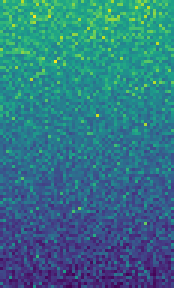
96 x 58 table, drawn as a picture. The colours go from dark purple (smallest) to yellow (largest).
There are no regular stripes. There is an overall slope up to the top. No row or column stands out.
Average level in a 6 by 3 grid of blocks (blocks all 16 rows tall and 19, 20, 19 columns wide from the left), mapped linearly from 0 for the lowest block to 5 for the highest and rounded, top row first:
5 5 5 | 4 4 4 | 3 3 3 | 2 2 2 | 1 1 1 | 0 0 0
